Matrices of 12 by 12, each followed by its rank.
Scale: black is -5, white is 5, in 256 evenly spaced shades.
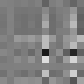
two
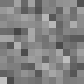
full rank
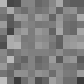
two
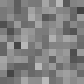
full rank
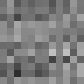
two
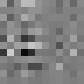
two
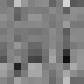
two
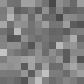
full rank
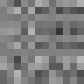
two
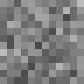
full rank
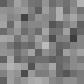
full rank
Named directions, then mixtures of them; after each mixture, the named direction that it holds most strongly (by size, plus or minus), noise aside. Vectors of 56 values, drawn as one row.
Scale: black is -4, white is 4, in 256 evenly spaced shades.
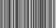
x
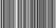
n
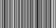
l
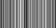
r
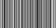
l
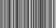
x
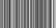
x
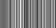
r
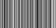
l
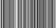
n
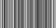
l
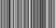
x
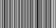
l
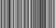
x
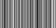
l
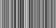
r
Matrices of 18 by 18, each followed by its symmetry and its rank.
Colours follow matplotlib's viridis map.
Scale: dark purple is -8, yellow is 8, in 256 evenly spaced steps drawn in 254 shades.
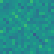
symmetric, full rank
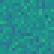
neither, full rank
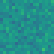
neither, full rank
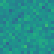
symmetric, full rank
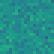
neither, full rank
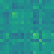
symmetric, rank three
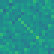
symmetric, full rank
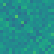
symmetric, full rank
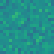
symmetric, full rank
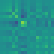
symmetric, rank three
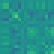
symmetric, rank three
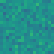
neither, full rank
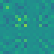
symmetric, rank three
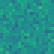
neither, full rank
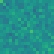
symmetric, full rank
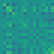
symmetric, rank three
